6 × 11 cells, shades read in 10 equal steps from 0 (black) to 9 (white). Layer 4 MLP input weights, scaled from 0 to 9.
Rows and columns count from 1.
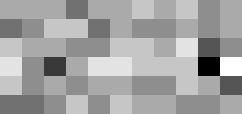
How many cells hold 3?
2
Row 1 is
6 6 6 4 6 6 7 6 7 5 6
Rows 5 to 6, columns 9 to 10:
7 6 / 5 5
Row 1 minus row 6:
2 2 1 -3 1 -1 1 0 2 0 0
